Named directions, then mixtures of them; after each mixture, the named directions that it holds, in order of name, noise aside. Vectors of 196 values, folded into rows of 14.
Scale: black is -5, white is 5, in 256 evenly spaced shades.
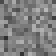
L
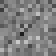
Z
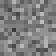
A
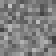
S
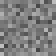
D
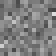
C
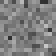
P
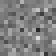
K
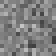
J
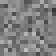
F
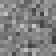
J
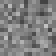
P, S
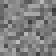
F, Z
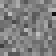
C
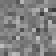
C, K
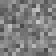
J, L, S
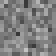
A, J, P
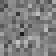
D, Z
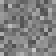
D, S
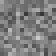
K, S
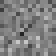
Z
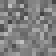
L, S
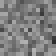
J, P, S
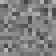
D, F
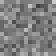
C, D, L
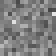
C, J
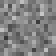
S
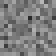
D, F, L
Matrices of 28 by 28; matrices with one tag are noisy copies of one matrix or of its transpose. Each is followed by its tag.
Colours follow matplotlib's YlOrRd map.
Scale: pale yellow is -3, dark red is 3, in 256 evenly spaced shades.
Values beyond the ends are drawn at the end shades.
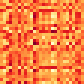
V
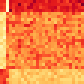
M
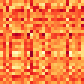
V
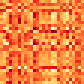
V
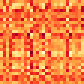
V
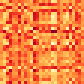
V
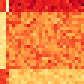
M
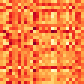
V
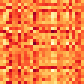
V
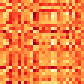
V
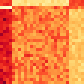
M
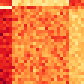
M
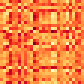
V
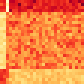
M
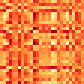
V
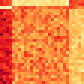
M
